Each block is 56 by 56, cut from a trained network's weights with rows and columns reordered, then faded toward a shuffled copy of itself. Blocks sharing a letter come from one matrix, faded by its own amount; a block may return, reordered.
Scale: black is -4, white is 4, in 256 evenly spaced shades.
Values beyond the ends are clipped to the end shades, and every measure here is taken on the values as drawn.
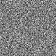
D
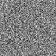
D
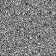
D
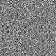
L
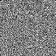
D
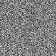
L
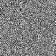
L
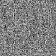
L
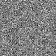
D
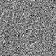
L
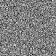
D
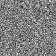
D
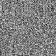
D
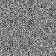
L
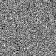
D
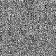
D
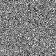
D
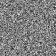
D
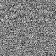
L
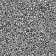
D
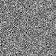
L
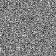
D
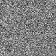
D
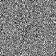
D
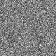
D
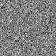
L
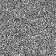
D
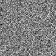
L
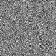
D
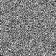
D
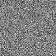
D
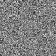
D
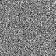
D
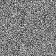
D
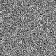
D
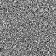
D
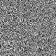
D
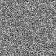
D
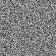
L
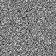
L
